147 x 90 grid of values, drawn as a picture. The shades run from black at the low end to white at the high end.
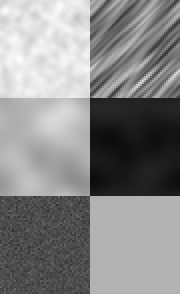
It is made of 3 by 2 panels. Panel 1,1: very high, blotchy, faint in contrast. Panel 1,2: middling, slanting up to the right, strong in contrast. Panel 2,1: high, smooth. Panel 2,2: very low, smooth, faint in contrast. Panel 3,1: low, fine-grained, faint in contrast. Panel 3,2: high, flat.
